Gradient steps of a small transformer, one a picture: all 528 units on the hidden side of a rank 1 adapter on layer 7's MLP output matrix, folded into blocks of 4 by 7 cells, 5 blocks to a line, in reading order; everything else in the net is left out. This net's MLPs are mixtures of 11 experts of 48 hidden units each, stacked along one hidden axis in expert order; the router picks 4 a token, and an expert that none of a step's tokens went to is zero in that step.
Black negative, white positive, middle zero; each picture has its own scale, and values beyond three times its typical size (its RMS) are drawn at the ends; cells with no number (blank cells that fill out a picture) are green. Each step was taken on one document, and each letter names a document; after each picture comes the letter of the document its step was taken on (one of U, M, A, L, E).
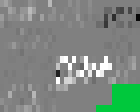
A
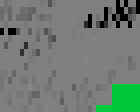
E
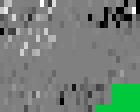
E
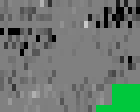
E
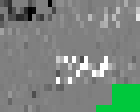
A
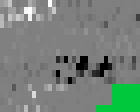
A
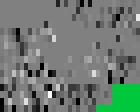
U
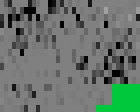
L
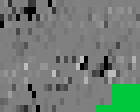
A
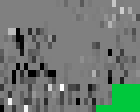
U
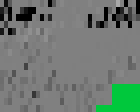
E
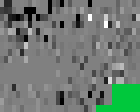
L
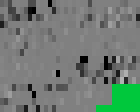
A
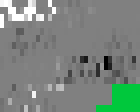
A
